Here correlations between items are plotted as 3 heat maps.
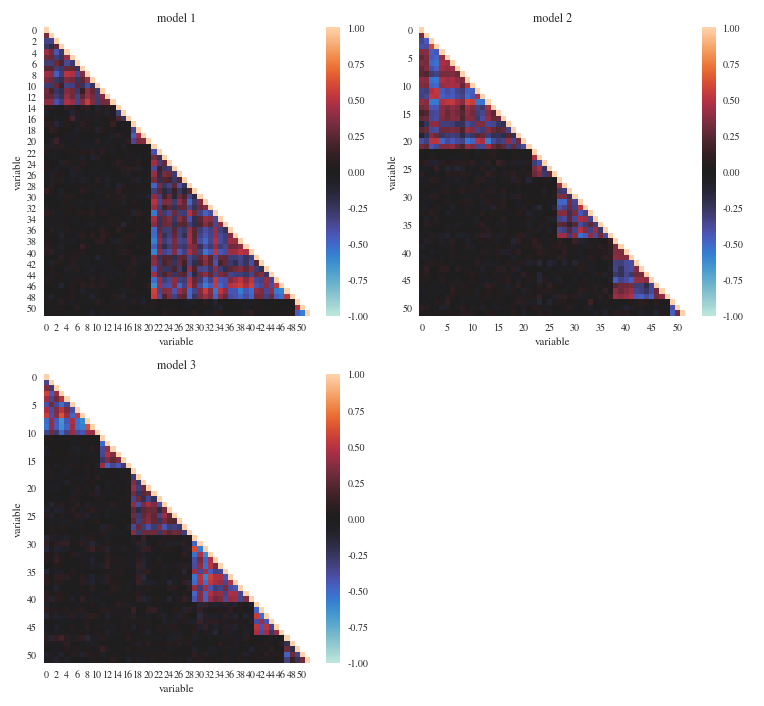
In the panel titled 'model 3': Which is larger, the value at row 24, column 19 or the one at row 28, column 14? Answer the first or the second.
the first
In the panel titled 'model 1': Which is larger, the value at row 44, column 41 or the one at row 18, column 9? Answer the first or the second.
the first
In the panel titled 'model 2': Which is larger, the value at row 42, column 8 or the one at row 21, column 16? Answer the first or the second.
the second
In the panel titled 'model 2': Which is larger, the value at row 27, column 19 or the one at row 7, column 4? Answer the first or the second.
the second
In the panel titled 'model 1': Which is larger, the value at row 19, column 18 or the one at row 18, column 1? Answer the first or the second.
the first
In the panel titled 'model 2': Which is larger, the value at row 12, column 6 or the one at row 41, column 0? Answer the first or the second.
the second
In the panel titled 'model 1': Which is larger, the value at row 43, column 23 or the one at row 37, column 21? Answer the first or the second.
the first
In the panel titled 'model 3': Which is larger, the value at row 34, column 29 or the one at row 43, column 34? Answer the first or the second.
the second
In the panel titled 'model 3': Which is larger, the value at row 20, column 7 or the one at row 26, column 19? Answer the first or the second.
the second
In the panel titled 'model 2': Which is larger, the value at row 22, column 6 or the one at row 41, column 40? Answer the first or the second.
the second
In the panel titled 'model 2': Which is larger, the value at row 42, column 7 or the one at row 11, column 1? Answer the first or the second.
the first
